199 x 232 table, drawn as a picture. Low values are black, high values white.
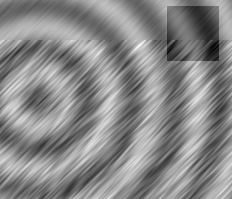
The top right is the ninth with the lowest average. A horizontal seam about 20% of the way down splits the table, and the top part is calmer. An odd patch, lower than its surroundings, sits in the top right. Concentric rings centre on the middle left.
